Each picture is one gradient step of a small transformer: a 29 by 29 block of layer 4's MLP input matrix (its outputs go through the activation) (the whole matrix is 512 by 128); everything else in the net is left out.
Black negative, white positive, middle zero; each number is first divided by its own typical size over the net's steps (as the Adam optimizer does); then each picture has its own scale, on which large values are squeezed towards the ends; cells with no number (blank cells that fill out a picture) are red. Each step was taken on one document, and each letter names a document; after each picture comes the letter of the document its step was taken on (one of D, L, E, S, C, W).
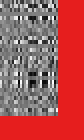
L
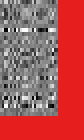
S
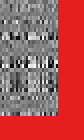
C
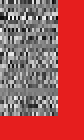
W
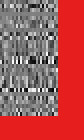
C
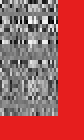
L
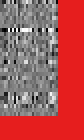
S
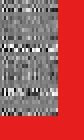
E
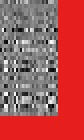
S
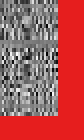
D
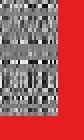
L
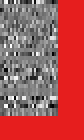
S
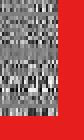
L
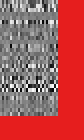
C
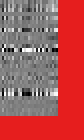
E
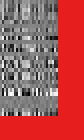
E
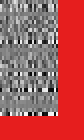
L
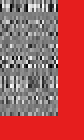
C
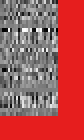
S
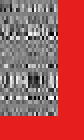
C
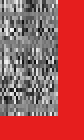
D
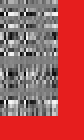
W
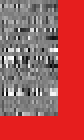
E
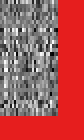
S
